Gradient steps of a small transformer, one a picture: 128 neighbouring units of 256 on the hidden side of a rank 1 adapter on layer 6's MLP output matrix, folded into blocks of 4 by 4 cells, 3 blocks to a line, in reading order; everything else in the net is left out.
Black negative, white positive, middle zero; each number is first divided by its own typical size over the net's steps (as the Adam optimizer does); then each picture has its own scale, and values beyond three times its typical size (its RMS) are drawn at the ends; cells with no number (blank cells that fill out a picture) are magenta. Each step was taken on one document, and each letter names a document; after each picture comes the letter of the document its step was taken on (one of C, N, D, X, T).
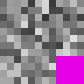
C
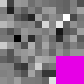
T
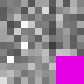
C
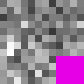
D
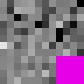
T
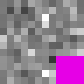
T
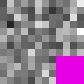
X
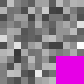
D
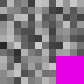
D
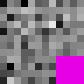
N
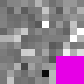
T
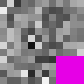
D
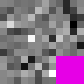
X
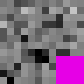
C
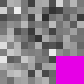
D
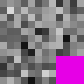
N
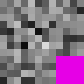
N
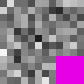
D
